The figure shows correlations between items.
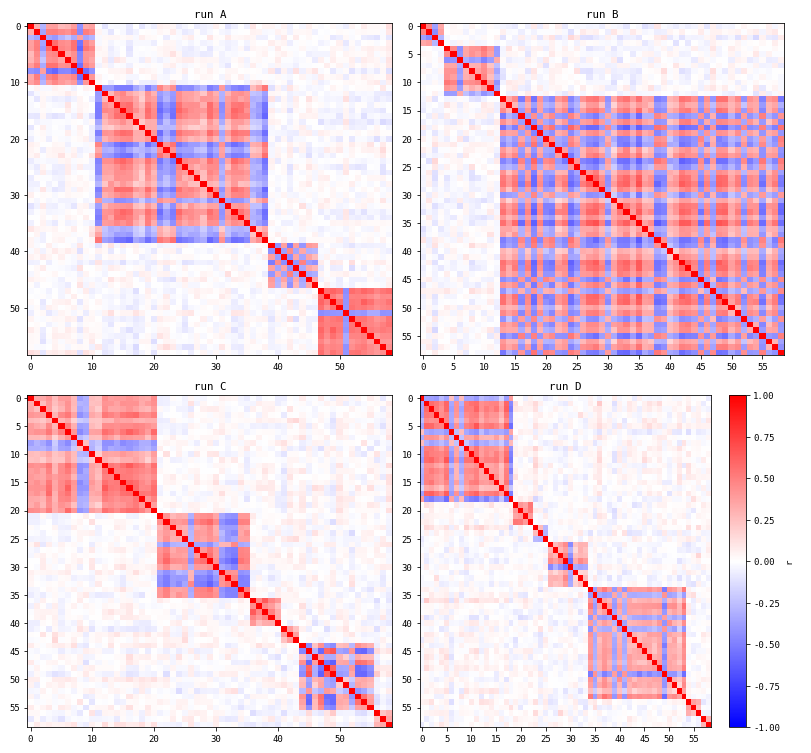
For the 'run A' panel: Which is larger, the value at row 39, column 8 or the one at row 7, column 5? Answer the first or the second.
the second
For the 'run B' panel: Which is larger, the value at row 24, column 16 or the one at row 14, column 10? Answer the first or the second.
the first
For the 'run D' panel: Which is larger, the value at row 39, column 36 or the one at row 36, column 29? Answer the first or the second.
the second
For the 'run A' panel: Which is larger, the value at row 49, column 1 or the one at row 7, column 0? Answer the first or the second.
the second
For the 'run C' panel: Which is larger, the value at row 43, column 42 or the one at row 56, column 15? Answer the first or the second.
the first
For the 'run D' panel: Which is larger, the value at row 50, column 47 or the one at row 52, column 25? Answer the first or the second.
the first
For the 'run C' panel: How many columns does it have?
59
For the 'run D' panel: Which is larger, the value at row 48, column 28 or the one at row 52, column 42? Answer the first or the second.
the second
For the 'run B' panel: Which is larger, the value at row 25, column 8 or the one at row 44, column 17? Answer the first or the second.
the second
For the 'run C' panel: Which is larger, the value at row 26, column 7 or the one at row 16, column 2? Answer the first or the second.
the second
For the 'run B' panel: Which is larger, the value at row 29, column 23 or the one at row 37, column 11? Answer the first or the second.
the first
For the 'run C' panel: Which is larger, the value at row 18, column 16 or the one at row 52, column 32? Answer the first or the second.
the first
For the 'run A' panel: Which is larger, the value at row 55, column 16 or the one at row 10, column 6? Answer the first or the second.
the second
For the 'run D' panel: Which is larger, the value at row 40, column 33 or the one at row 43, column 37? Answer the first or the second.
the second
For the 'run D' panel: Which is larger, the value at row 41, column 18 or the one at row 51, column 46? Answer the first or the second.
the second
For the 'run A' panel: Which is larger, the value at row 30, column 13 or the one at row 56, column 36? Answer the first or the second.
the first
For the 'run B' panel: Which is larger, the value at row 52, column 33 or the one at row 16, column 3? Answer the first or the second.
the second
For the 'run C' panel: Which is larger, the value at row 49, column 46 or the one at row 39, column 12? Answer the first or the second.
the second
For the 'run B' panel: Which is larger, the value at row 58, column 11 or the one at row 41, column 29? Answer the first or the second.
the second
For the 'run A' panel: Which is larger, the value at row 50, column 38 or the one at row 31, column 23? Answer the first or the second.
the second
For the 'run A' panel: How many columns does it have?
59
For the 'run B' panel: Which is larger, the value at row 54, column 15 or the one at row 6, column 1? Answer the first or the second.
the first
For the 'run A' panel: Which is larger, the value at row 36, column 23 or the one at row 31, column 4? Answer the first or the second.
the first
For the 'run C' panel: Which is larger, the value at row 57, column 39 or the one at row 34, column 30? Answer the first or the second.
the second
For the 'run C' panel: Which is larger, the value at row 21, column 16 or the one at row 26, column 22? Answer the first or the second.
the first
